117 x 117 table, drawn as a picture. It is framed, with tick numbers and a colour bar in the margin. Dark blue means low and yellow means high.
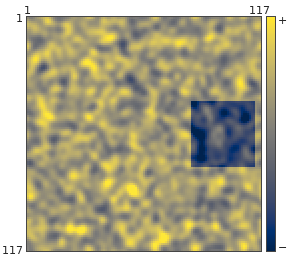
Odd patch: lower, in the middle right. Stripes: none. Ninth with the lowest average: middle right. Histogram: skewed, a long tail of low values.
